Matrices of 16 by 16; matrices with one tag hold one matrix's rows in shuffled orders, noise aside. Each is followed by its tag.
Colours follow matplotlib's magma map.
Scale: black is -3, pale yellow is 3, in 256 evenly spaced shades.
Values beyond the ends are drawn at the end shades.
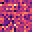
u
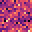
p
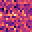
u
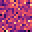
p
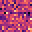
p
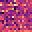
u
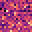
p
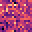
u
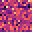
p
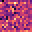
u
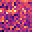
u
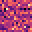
p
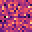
p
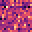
p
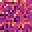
u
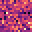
p
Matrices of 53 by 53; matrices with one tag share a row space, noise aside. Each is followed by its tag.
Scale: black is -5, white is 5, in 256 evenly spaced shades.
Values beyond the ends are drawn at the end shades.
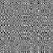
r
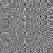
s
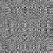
s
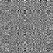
s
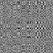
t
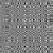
s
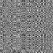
t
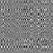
r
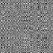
r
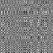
r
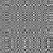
s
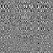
r
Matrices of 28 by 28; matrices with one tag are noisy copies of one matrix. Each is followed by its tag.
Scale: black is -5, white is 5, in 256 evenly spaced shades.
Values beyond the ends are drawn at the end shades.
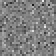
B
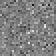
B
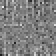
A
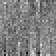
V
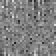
A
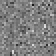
B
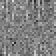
A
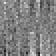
V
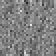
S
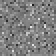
B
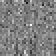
S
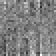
V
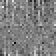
A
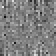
A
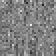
S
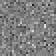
B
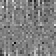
A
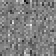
S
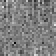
A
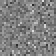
B
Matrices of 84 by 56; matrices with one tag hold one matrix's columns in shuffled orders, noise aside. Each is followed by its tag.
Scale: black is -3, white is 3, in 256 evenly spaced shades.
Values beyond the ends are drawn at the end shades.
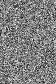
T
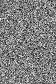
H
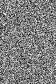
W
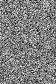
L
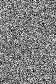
L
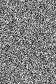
H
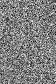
W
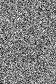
H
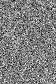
T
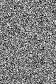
W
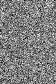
L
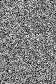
L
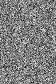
T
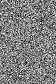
W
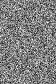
T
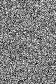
L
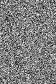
W
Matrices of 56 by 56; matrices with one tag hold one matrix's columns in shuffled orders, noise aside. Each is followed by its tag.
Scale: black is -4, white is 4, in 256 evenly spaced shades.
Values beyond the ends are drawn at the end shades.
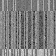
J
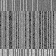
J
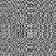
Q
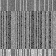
J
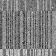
J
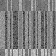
J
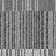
J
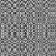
Q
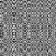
Q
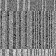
J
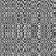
Q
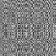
Q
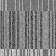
J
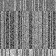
J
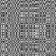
Q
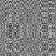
Q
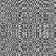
Q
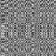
Q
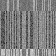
J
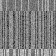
J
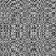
Q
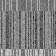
J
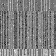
J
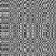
Q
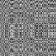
Q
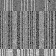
J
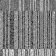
J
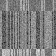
J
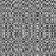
Q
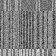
J
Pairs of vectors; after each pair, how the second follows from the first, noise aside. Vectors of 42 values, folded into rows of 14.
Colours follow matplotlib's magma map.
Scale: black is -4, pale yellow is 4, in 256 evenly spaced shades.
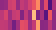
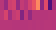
partly zeroed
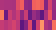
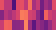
shuffled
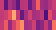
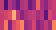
copied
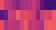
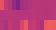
partly zeroed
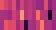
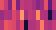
copied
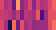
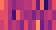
reversed
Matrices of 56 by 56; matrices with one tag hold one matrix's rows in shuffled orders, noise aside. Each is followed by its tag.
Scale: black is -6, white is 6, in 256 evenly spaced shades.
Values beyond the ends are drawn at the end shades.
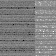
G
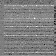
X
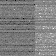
G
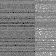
G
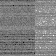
G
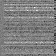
X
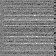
X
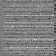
X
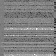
X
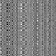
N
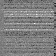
X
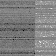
G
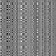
N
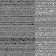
G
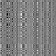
N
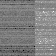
G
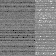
G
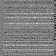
X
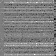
X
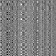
N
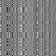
N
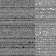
G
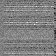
X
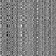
N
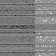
G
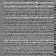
X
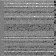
X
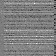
X
